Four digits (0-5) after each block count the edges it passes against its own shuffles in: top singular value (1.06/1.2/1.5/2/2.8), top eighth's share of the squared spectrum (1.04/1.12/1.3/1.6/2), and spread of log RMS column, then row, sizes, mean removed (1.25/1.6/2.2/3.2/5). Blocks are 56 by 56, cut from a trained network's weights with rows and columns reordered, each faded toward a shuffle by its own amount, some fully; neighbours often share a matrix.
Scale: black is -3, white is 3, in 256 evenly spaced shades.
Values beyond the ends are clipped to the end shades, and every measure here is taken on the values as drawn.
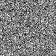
0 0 0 0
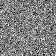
0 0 0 0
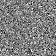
1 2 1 1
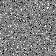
0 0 0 0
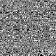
3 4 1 3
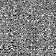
3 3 0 2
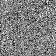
0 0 0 0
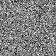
0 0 0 0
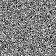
0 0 0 0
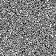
0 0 0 0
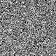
1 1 0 0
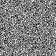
1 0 0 0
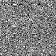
3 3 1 1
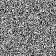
2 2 0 0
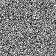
1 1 0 0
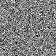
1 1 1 0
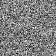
2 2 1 0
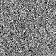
1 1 0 0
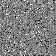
1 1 0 1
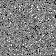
1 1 0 0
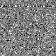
3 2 0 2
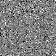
2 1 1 0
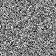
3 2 0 1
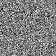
2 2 0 0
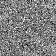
1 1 0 0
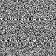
3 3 0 2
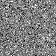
1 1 0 1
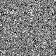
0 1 0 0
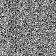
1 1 1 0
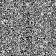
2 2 0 1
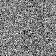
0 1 0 0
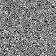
2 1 0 1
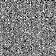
2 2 0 2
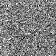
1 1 0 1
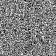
1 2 0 0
